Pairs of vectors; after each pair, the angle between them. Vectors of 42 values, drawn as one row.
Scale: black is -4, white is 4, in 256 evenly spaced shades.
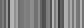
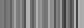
orthogonal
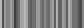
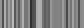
partly aligned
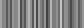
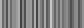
nearly parallel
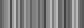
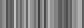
partly aligned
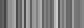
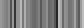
partly opposed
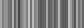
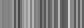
nearly parallel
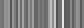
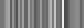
nearly parallel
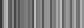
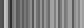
partly aligned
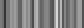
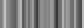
nearly opposite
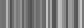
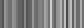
partly aligned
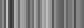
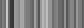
nearly parallel
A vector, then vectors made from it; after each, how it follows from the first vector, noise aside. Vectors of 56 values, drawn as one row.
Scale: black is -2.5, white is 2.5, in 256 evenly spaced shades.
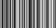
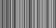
shrunk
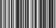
negated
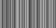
shrunk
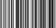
negated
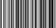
negated
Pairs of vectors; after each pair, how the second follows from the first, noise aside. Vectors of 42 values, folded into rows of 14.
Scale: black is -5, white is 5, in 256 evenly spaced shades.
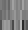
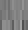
shrunk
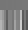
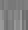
shrunk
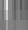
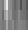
copied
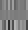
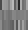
reversed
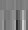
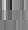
reversed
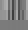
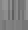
shrunk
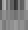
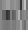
wrapped around
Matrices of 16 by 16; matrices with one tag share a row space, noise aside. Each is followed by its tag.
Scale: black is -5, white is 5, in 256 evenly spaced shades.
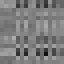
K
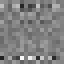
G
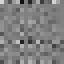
G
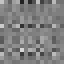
G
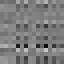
K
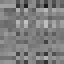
K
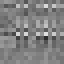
K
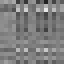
K
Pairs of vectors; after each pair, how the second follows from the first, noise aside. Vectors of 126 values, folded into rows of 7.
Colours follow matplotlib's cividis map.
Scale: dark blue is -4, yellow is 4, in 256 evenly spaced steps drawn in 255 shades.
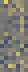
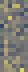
reversed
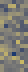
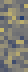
wrapped around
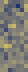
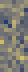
wrapped around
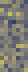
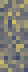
sign-scrambled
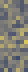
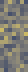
reversed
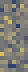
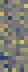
wrapped around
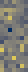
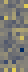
wrapped around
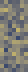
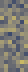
reversed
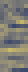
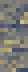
sign-scrambled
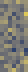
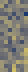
sign-scrambled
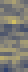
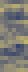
wrapped around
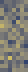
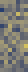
reversed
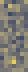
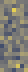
reversed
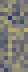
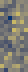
sign-scrambled
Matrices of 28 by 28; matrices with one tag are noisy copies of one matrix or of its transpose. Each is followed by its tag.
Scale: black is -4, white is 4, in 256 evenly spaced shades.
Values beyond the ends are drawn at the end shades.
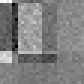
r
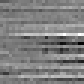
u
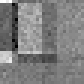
r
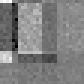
r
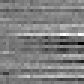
u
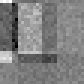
r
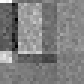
r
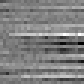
u
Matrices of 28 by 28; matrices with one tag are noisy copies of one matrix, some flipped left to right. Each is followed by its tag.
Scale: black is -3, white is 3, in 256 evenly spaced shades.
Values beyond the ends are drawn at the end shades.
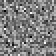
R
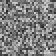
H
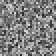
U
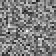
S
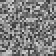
H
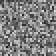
R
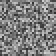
H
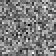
H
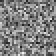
R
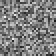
S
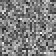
H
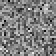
U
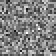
H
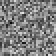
R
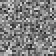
H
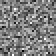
S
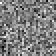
U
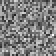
R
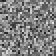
H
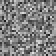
R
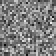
R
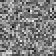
H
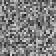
R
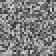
H
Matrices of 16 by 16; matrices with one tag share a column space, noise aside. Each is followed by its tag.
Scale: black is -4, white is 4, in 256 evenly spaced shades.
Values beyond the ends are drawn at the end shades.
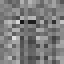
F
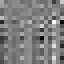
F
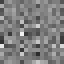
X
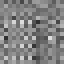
F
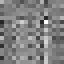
F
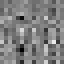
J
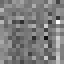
F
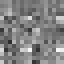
J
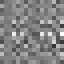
X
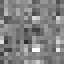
J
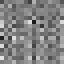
F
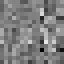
J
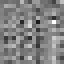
F
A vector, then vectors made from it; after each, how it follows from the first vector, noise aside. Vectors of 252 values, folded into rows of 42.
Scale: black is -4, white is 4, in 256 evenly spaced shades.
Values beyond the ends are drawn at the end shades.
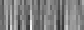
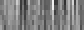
reversed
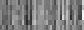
wrapped around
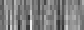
copied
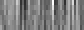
reversed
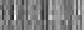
wrapped around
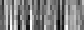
scaled up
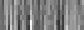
copied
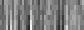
copied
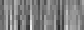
copied
